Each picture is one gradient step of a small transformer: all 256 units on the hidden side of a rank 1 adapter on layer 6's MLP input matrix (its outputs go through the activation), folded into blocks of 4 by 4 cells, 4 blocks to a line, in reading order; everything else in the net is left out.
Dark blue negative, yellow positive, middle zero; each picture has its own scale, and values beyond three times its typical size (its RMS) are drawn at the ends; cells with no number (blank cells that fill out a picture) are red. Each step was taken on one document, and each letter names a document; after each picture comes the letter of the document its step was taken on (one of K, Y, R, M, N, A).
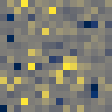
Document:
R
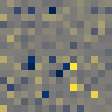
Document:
R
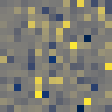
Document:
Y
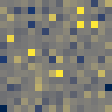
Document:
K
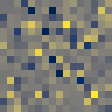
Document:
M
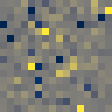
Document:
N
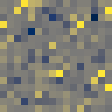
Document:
K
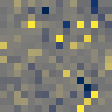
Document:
Y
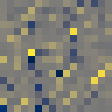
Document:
K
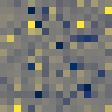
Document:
M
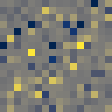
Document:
Y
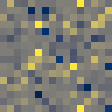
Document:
M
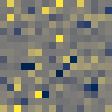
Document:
N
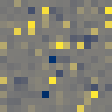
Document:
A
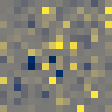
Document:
A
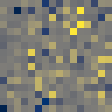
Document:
K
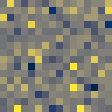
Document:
N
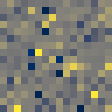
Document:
M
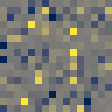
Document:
K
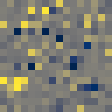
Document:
N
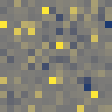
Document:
A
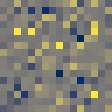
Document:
A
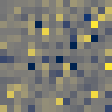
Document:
Y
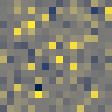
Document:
A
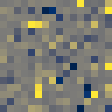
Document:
Y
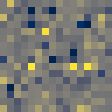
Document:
R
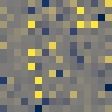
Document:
K
